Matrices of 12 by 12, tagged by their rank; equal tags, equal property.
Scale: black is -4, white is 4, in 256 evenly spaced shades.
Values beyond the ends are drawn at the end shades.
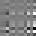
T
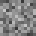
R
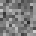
R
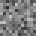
R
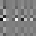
T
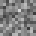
R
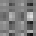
T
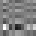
T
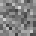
R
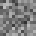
R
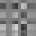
T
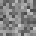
R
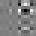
T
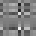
T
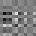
T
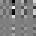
T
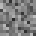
R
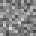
R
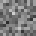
R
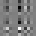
T
